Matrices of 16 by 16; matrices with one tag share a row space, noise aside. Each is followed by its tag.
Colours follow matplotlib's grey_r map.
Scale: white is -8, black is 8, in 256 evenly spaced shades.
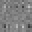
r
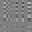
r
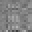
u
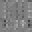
r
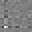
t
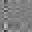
t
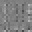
r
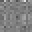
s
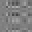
u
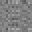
u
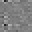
t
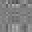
u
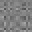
s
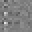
t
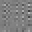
r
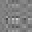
u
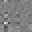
t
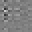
t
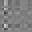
t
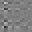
t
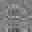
u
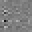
t
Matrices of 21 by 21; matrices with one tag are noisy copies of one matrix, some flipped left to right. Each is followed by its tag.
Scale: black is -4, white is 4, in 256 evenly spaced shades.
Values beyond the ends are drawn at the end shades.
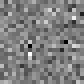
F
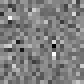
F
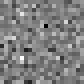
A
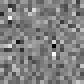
F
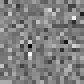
F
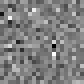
F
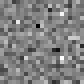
A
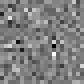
F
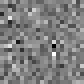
F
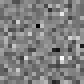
A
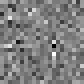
F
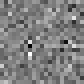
F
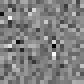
F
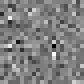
F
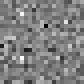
A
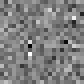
F
